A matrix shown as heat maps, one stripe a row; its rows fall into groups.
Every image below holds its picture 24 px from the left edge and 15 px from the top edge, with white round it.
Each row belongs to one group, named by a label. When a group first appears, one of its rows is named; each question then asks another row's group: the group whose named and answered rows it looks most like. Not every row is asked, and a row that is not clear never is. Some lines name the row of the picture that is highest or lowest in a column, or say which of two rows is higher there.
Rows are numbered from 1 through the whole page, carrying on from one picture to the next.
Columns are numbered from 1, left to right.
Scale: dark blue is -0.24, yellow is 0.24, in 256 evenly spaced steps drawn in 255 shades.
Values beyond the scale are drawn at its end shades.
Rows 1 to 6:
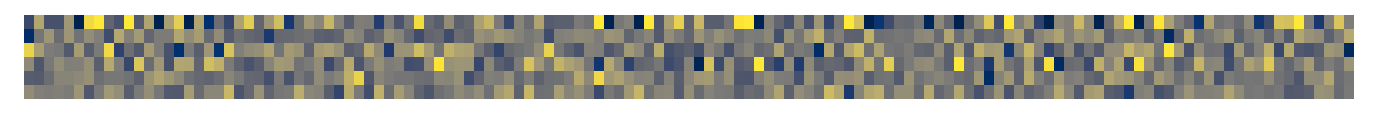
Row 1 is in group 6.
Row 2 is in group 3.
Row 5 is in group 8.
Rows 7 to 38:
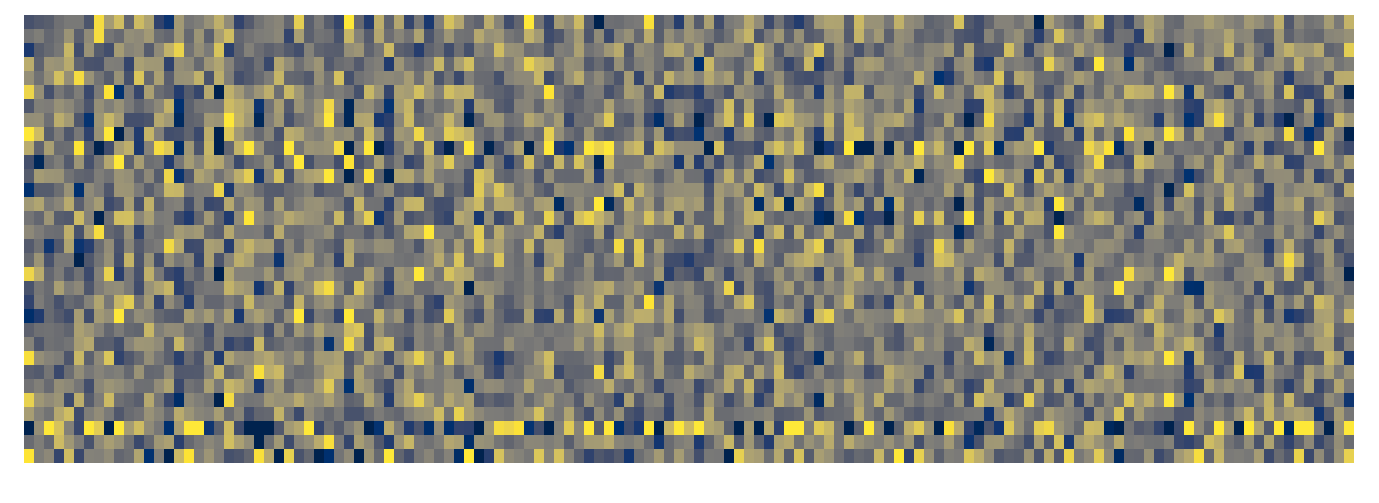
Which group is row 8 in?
6
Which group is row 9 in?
3
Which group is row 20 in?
6
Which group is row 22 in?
6
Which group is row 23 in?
3
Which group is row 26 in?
8
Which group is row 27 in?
6
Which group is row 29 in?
8
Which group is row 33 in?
8
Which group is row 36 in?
3
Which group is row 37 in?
8
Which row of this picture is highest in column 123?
36
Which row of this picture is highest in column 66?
36
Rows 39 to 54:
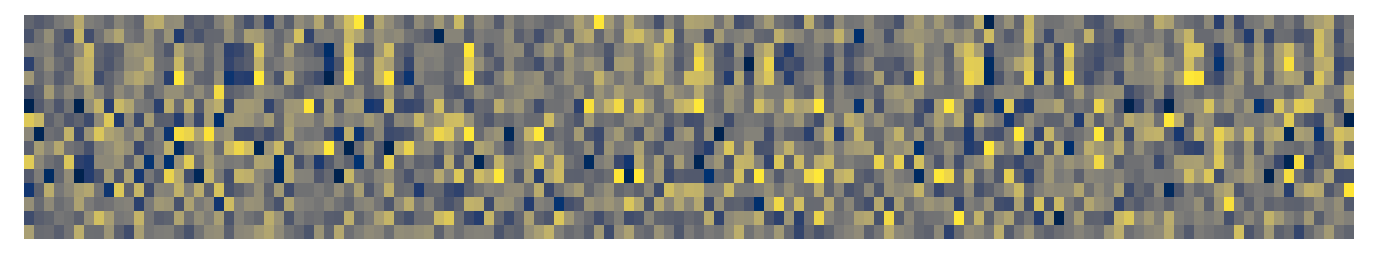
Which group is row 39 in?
8
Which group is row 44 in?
3
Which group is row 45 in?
3
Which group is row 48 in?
8
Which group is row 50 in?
3
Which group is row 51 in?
3
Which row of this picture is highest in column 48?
50
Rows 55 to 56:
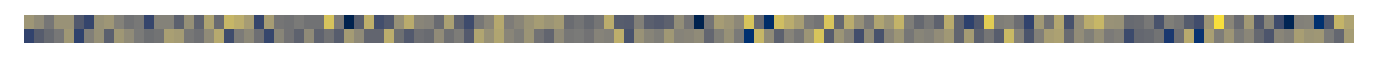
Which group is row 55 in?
8
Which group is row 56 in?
3
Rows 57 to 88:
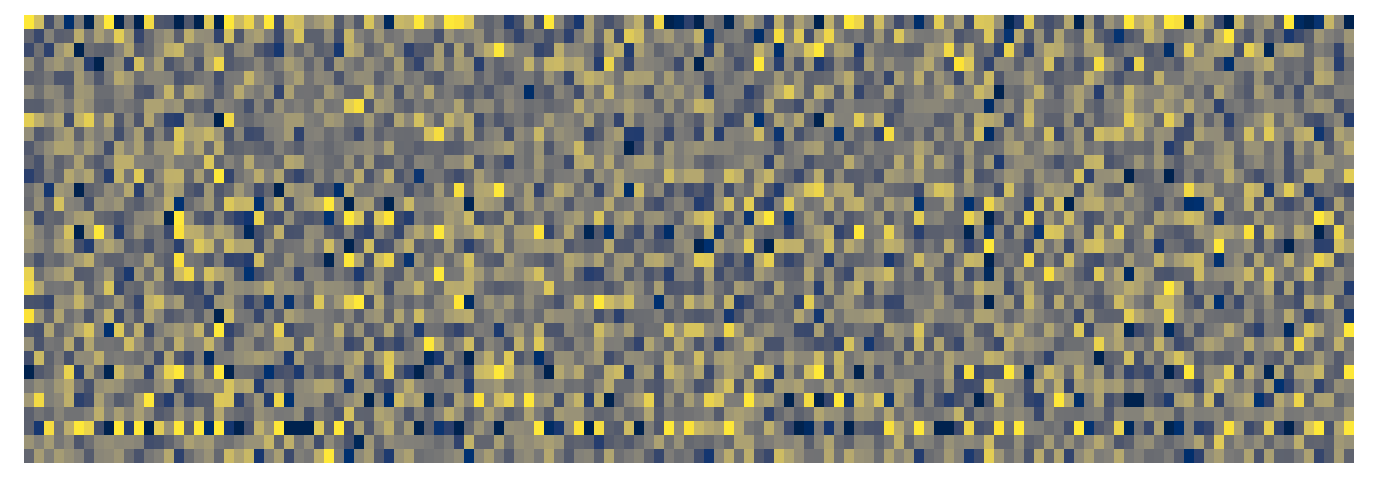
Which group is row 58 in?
6
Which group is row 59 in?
3
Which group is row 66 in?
3
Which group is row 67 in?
6
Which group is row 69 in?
3
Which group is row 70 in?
8
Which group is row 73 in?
8
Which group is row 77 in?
8
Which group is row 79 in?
3
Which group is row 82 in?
3
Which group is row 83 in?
8
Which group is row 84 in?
6
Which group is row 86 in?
3
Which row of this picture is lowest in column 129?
57
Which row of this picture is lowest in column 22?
86
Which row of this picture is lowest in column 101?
82
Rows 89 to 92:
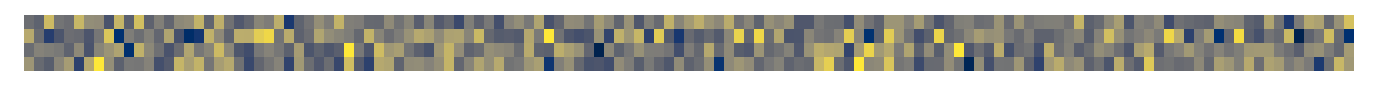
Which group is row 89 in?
3
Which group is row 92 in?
6
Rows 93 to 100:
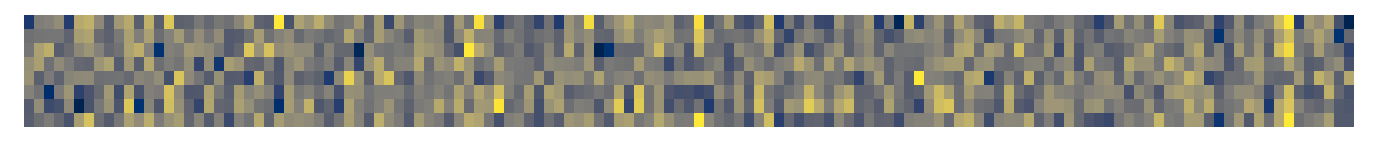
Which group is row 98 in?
3
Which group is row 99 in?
3
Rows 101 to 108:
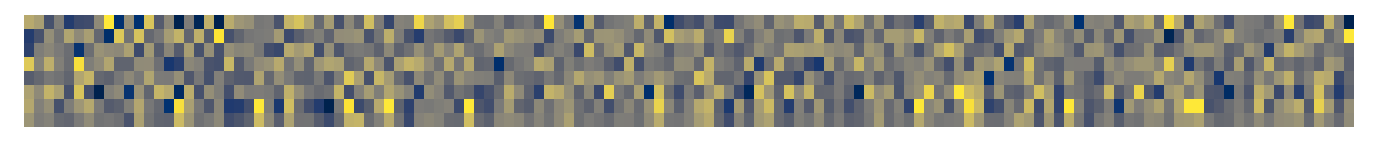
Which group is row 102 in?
3
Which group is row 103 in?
3
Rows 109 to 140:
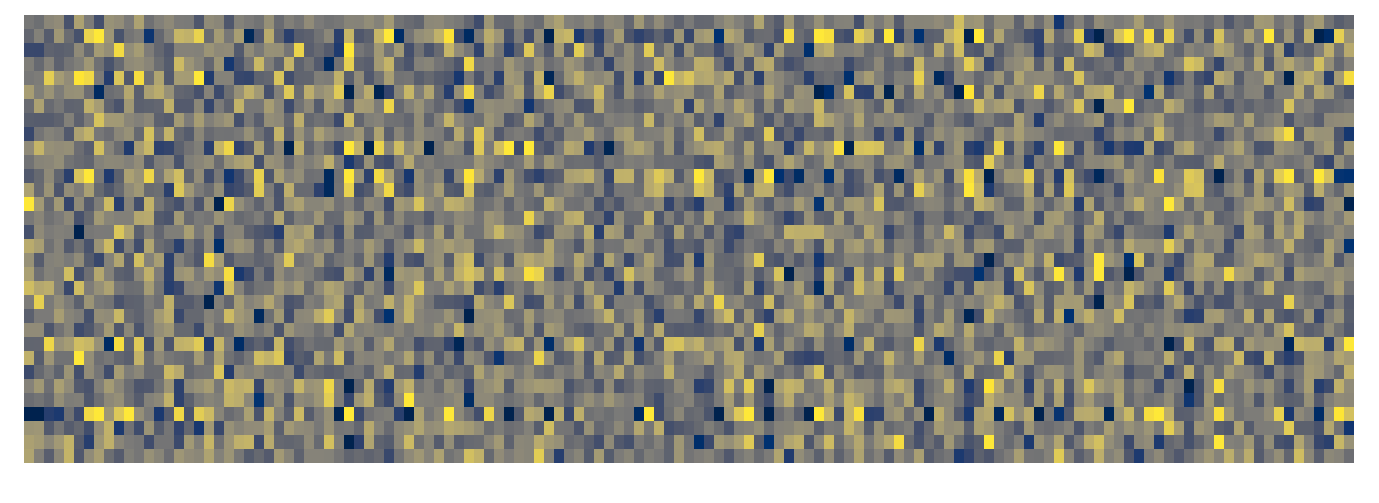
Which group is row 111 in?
6
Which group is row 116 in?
6
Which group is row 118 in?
6
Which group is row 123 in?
6
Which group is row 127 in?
6
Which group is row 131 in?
3
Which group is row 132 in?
3
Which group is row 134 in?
3
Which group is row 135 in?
8
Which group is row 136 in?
8
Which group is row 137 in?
6
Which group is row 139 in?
8
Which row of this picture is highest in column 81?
110
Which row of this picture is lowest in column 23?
110
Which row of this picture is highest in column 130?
120
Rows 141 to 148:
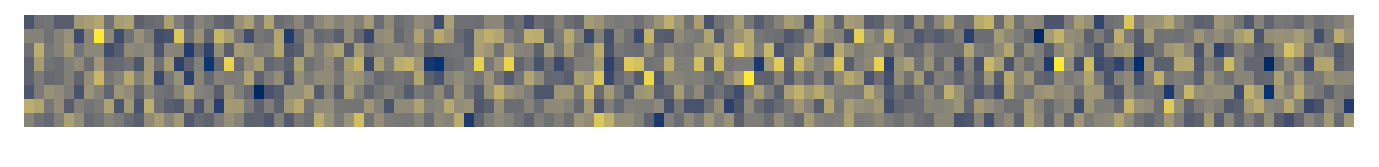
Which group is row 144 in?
6
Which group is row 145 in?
6
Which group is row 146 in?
3
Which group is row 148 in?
8
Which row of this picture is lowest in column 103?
144
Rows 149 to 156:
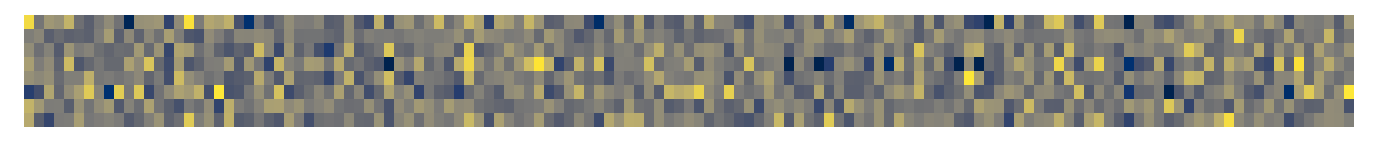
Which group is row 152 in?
6
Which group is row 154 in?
3
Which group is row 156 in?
6
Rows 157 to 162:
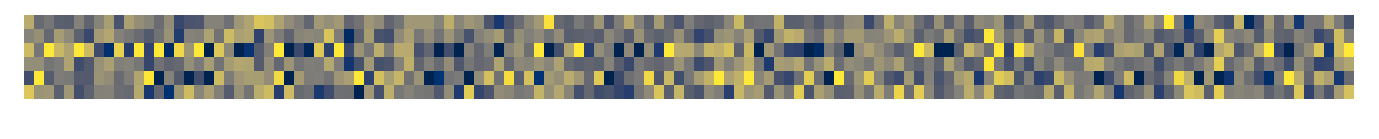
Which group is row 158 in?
8
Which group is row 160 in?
8
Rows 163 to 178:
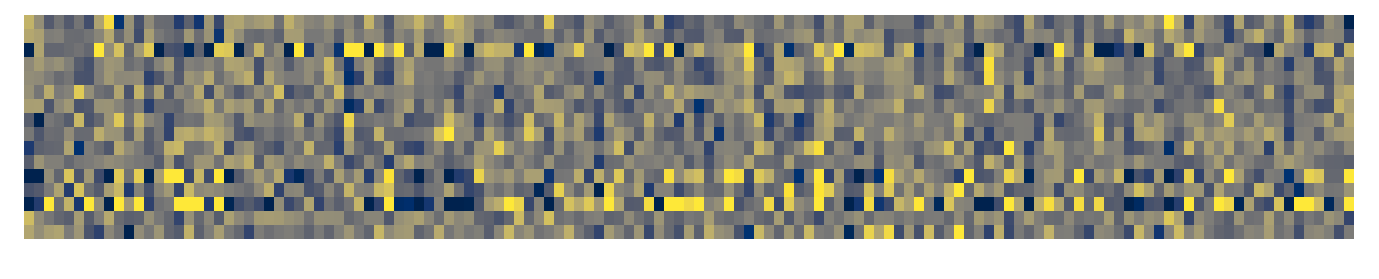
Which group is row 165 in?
6
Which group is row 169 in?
8
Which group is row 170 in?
6
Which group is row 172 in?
3
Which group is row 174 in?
3
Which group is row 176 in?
3
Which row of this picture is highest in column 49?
176
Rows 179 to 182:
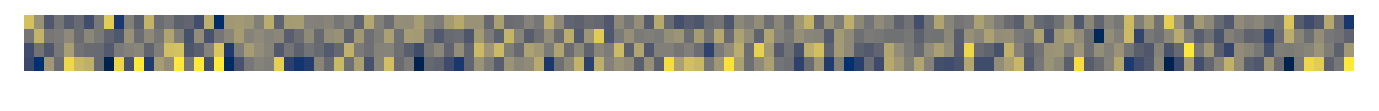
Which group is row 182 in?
3
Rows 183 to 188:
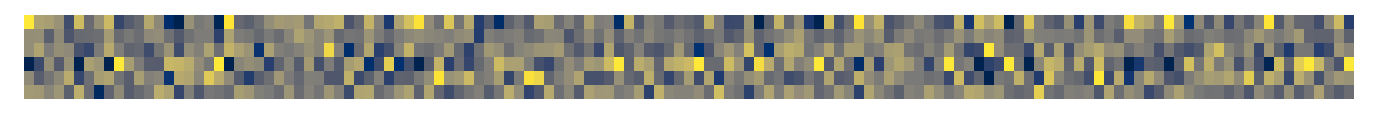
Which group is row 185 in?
8
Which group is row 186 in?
3
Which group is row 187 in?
6
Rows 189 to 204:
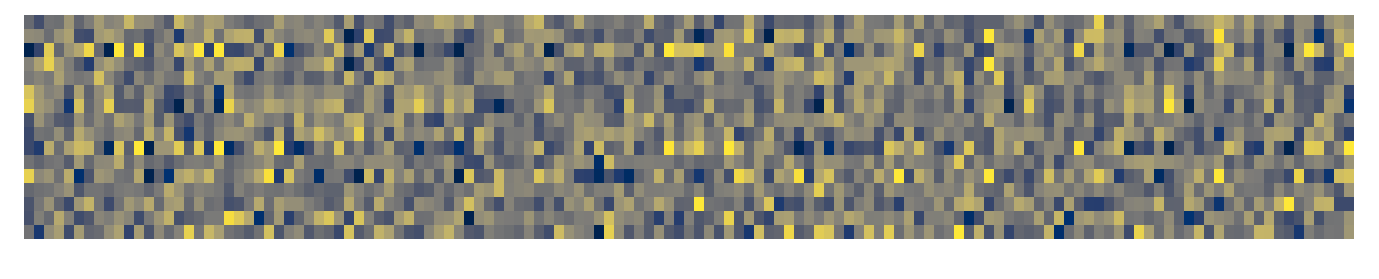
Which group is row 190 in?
8
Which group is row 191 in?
3
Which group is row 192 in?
8
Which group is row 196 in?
6
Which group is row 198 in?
3
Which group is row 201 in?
3
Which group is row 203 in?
8
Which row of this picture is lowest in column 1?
191
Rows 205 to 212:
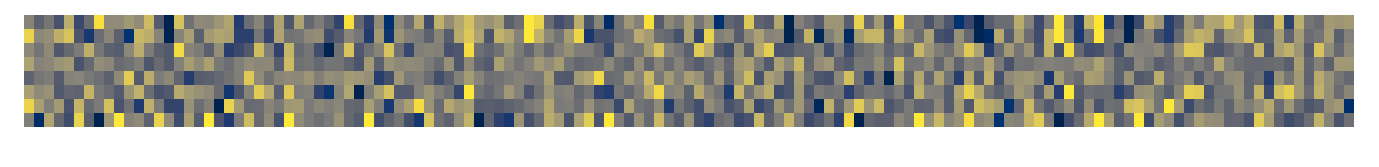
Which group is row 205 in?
6
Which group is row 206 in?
6
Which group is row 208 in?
8
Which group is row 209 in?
6
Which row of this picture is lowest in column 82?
212
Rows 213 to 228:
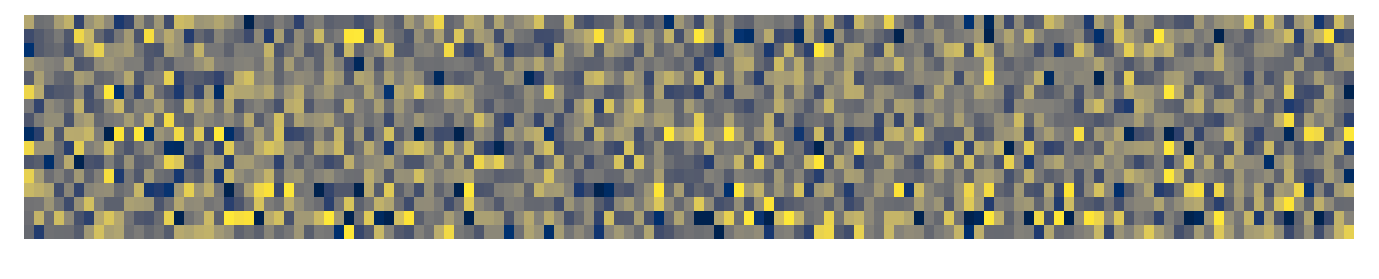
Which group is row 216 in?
8
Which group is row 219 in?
6
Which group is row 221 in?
3
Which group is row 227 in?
8
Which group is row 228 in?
6
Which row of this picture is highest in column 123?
213
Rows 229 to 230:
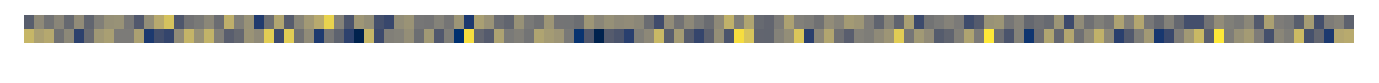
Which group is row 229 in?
8
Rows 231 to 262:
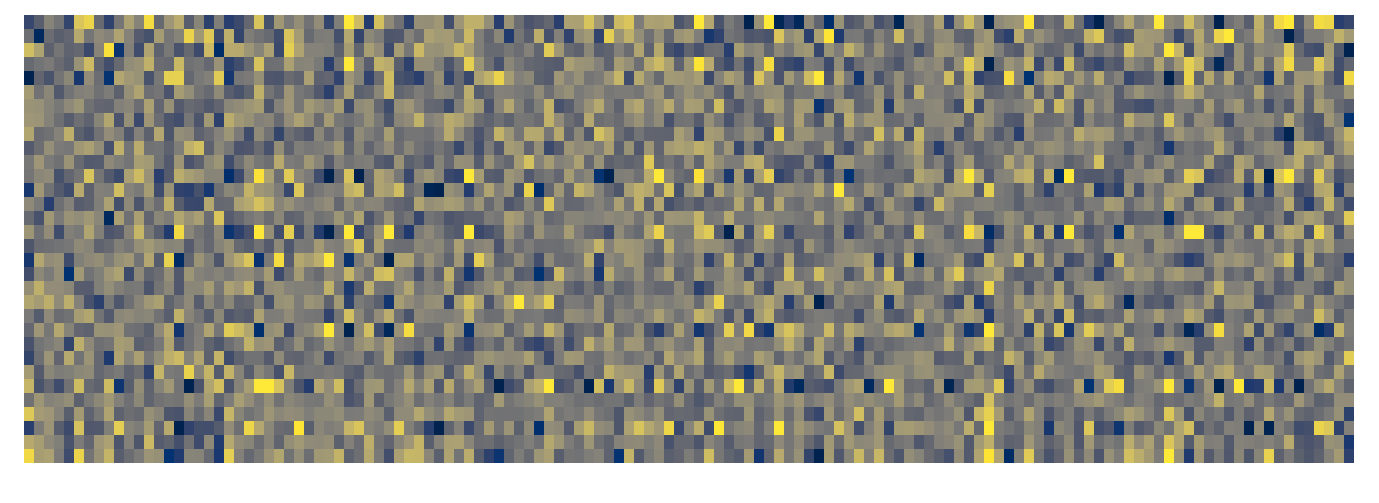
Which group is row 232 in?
6
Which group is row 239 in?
8
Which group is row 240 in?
3
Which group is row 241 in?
6
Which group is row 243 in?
6
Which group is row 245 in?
3
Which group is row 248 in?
8
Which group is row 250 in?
8
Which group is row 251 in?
6
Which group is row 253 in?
8
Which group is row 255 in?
3
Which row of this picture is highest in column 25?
257
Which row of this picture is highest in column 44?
233
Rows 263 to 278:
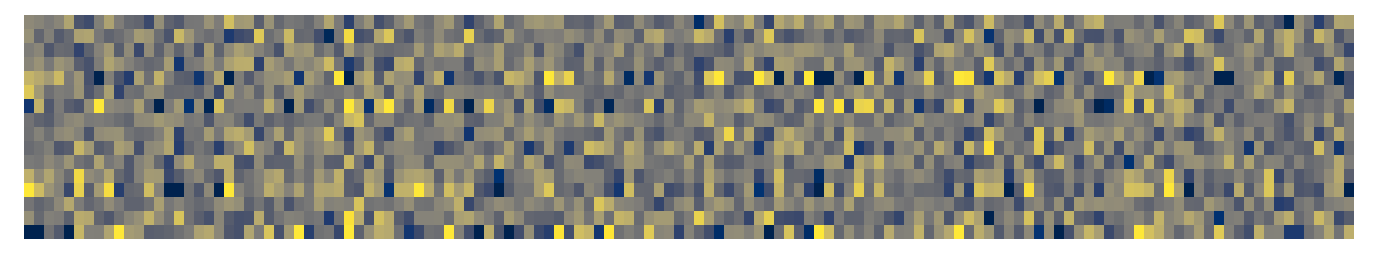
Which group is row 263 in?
8
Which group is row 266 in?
8
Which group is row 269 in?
6
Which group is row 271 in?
8
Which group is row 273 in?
6
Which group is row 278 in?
6
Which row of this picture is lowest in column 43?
267
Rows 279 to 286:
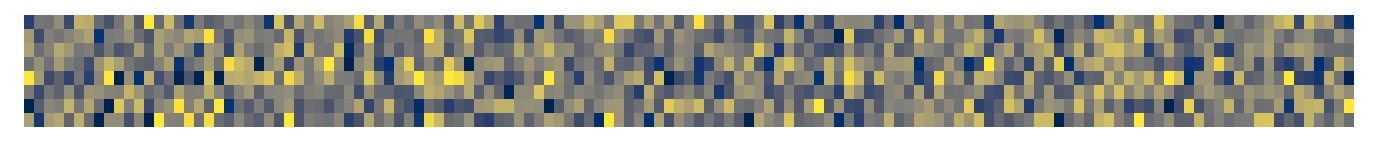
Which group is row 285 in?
3
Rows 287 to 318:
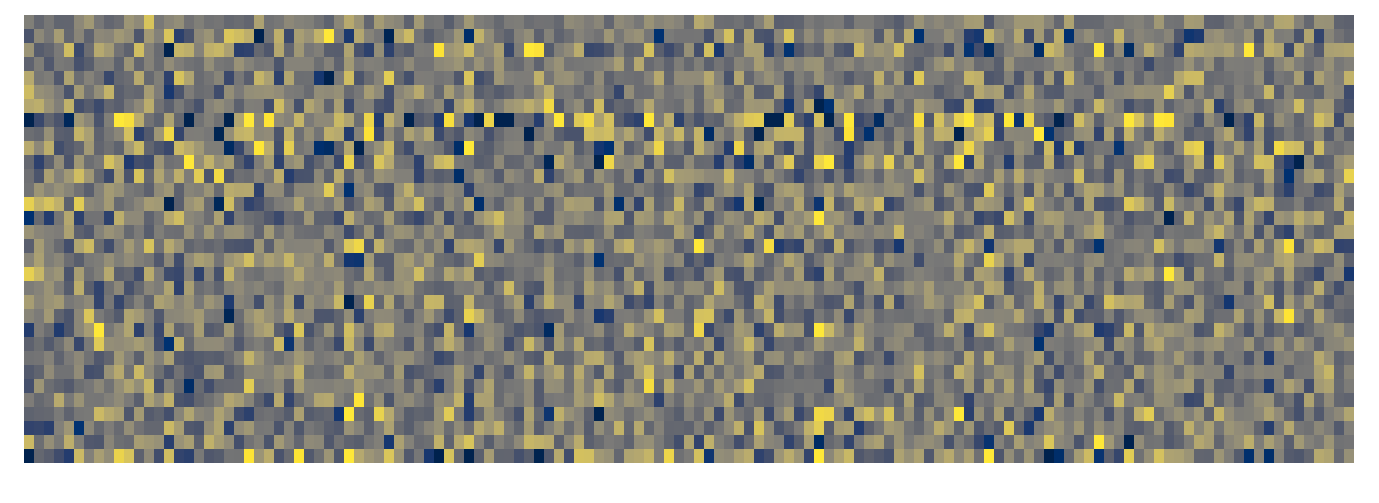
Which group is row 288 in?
8
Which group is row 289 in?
6
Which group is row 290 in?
3
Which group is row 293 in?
6
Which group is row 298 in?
3
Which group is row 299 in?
8
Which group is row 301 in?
3
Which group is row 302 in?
8
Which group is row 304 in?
8
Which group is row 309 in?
6
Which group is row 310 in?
6
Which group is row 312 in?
6
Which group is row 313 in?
6
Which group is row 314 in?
8
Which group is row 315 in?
6
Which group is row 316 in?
3
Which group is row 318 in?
6
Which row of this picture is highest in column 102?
295
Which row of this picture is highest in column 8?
309
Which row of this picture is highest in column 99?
294
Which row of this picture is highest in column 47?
294
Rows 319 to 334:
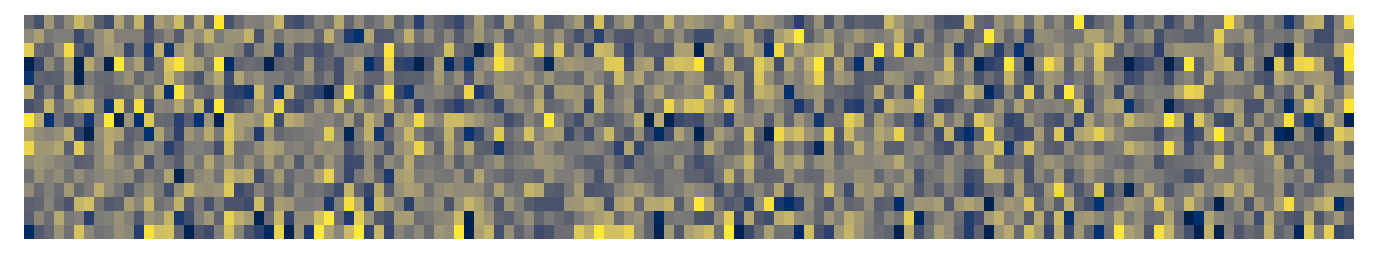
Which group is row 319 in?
3
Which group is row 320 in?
8
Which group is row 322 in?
3
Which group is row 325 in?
3
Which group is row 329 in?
8
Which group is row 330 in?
8
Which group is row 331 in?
6
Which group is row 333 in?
8
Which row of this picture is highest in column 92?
326
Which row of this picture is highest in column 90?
324
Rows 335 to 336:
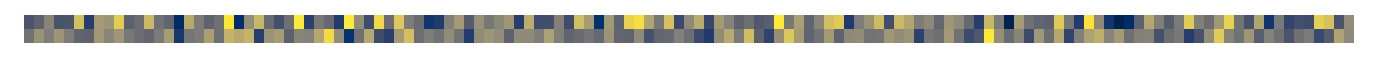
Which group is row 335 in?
6
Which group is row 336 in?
8
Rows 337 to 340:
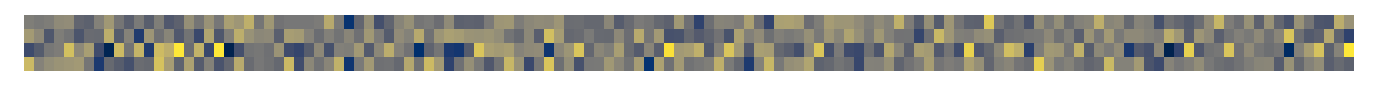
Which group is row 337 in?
8
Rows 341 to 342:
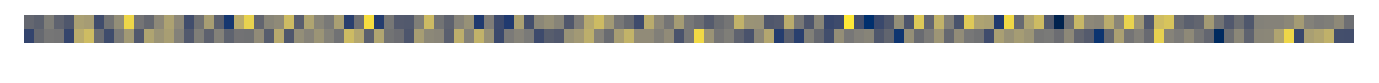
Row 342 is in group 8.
